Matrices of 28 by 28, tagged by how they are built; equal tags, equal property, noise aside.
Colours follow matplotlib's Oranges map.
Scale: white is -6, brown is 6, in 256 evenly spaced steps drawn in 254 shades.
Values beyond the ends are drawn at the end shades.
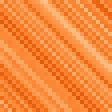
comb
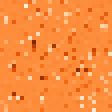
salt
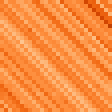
comb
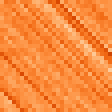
comb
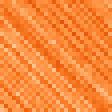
comb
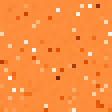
salt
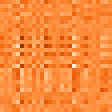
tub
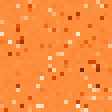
salt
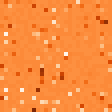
salt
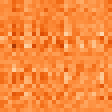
tub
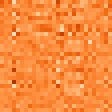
tub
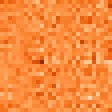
tub
